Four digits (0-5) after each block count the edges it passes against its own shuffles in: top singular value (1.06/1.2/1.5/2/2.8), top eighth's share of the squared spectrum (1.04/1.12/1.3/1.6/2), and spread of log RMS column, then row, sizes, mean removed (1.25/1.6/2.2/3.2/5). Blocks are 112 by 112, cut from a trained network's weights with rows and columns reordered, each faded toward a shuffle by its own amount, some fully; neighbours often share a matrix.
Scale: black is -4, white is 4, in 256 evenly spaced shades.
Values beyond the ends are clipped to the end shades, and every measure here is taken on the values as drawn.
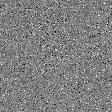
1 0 0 0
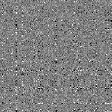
4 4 3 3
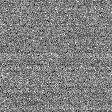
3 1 0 0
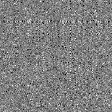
3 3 2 2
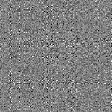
4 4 3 3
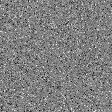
2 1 0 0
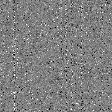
3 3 2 1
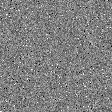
0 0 0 0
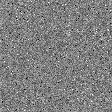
0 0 0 0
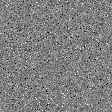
0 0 0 0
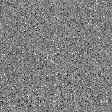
2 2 0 2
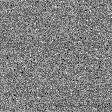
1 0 0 0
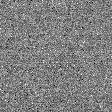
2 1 0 0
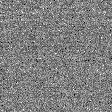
1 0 0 0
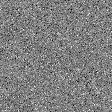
0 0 0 0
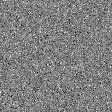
0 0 0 0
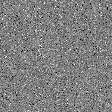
1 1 0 0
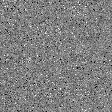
1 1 0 1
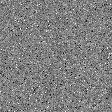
0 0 0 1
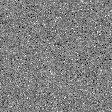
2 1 0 1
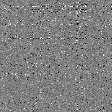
3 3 2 2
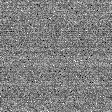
3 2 0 0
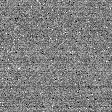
3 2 0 0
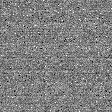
2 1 0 0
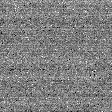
3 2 0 1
